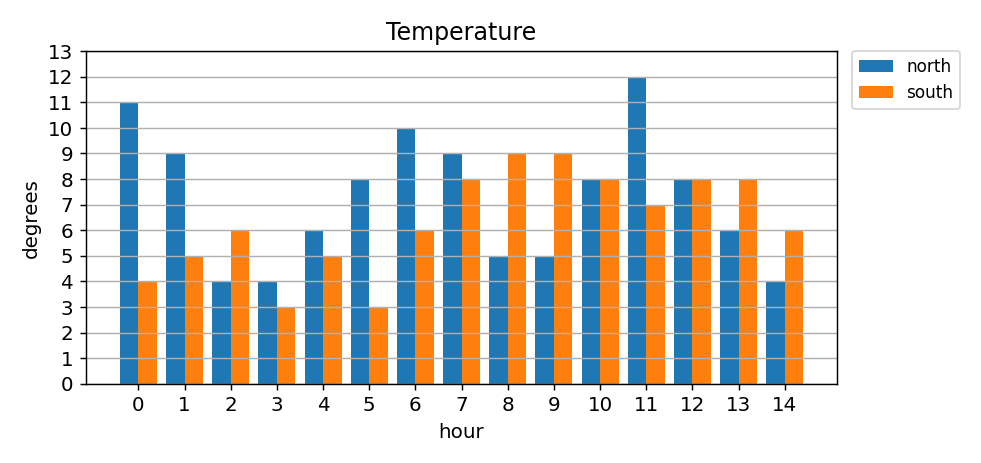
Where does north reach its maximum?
11
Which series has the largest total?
north
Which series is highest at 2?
south
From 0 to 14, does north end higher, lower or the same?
lower
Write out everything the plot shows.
Title: Temperature
x-axis: hour, ticks 0 1 2 3 4 5 6 7 8 9 10 11 12 13 14
y-axis: degrees, ticks 0 1 2 3 4 5 6 7 8 9 10 11 12 13
Legend: north, south
Values:
north: 11 9 4 4 6 8 10 9 5 5 8 12 8 6 4
south: 4 5 6 3 5 3 6 8 9 9 8 7 8 8 6
